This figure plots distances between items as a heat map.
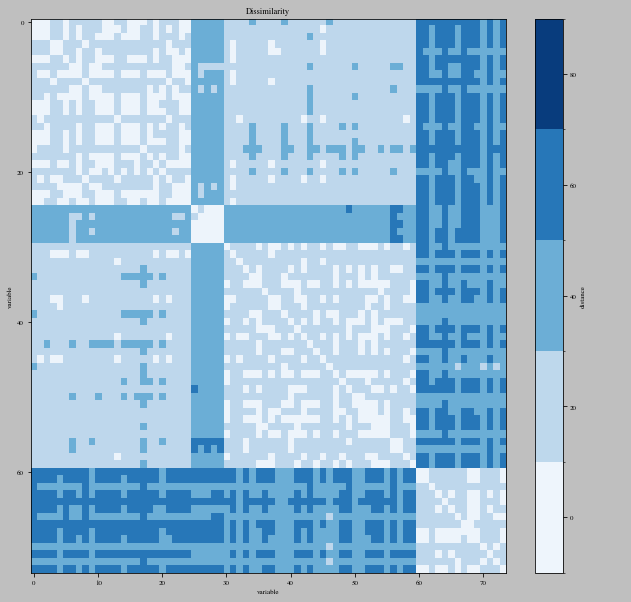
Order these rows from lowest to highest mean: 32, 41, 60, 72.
32, 41, 72, 60
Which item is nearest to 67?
68
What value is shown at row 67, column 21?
60
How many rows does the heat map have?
74
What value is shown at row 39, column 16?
40
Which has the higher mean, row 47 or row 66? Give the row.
66
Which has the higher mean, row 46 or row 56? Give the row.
56
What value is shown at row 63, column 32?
40
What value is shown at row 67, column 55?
40
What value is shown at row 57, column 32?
20
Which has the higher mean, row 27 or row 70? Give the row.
27
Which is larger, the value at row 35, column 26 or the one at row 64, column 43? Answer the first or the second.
the second
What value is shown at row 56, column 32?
20
